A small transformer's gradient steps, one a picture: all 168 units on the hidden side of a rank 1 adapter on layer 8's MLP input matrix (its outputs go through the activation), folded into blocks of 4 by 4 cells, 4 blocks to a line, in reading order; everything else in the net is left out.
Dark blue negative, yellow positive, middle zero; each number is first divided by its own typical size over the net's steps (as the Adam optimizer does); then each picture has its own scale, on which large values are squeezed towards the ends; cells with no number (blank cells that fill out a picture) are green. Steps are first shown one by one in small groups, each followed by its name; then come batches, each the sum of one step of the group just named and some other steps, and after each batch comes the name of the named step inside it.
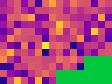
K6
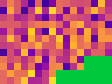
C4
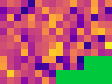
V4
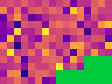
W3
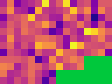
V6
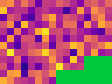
W3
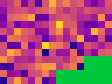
K6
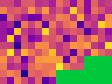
W3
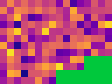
W3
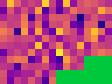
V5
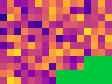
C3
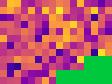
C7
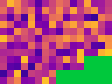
C7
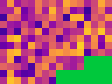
C3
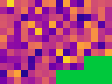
V5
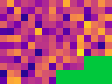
C3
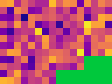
C3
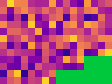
C7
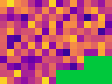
C7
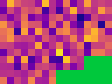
V5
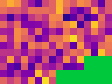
C7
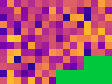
C3
